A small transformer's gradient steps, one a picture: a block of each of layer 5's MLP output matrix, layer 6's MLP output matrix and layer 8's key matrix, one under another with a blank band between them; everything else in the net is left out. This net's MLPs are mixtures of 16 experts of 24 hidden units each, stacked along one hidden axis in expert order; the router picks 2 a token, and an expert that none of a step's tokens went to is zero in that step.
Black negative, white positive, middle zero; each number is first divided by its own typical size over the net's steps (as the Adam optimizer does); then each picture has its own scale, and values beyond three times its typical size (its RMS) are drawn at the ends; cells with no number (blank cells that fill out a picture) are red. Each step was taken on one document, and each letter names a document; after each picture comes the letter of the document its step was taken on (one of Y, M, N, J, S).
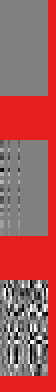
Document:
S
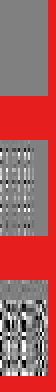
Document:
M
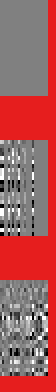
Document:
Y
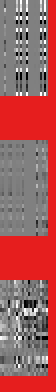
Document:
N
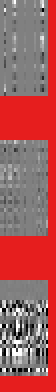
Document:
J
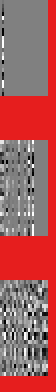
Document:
Y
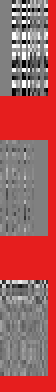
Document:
M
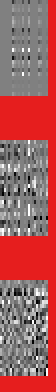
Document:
Y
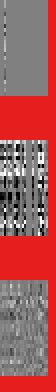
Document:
J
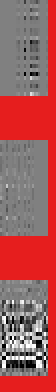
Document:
M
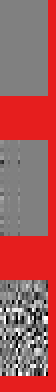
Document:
S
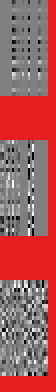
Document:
Y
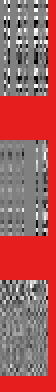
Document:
N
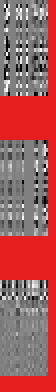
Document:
N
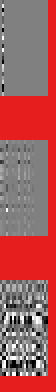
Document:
M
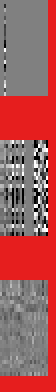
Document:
J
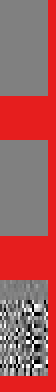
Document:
S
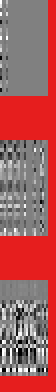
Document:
J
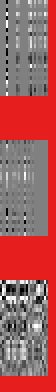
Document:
M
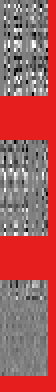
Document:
N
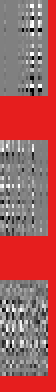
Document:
Y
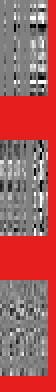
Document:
J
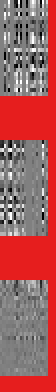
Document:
N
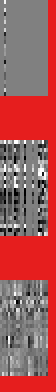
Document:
J
